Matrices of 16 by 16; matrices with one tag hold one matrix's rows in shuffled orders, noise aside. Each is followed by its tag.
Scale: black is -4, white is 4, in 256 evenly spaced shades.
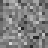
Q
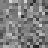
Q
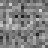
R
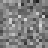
Q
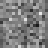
Q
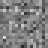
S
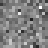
Q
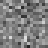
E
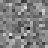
E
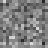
S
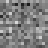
R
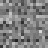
R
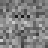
R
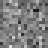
Q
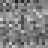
R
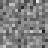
S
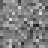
Q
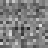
R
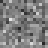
S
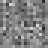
S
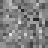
Q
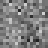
Q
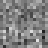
S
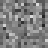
S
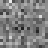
R
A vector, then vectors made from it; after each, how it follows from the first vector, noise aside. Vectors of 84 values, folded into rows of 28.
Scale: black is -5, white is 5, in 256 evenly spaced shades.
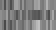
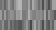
wrapped around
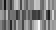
scaled up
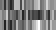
scaled up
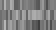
negated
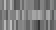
negated
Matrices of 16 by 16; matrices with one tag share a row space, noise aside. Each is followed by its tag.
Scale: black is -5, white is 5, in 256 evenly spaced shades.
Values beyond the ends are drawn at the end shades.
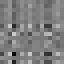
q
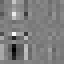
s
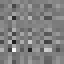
q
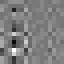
s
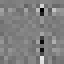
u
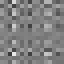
q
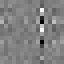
u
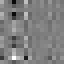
s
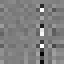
u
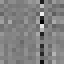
u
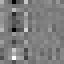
s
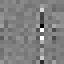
u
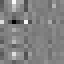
s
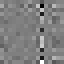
u
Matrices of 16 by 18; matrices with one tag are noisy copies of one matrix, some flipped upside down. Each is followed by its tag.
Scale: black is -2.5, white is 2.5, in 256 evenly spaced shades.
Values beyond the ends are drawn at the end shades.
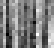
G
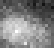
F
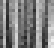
G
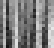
G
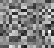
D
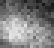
F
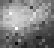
F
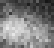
F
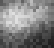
F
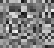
D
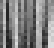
G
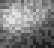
F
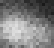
F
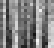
G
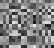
D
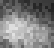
F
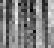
G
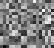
D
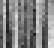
G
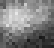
F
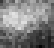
F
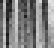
G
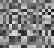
D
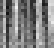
G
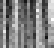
G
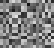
D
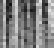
G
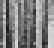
G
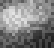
F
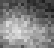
F
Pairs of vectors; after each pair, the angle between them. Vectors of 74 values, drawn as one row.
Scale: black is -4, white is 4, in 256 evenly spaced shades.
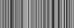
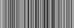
partly aligned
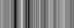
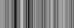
nearly parallel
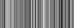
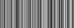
partly aligned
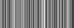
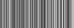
nearly opposite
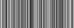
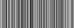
nearly parallel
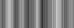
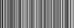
orthogonal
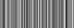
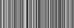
orthogonal
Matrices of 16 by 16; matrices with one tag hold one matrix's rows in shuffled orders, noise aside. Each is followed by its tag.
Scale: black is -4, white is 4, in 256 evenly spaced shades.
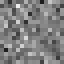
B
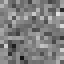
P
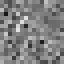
B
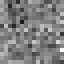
P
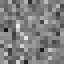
B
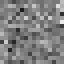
P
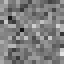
P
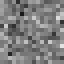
P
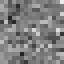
P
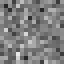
B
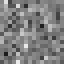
B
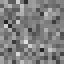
B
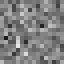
B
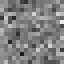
P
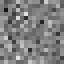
B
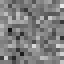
P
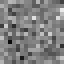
P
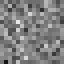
B
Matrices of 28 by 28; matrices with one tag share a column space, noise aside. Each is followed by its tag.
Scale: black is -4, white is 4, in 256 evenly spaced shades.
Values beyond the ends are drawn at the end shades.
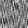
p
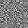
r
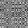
r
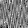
p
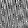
p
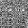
r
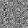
r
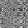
r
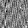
p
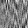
p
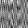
p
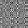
r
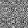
r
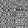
r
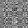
r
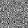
r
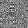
r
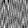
p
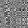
r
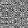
r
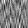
p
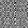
r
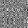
r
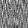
p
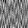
p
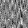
p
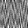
p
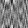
p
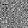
r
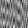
p
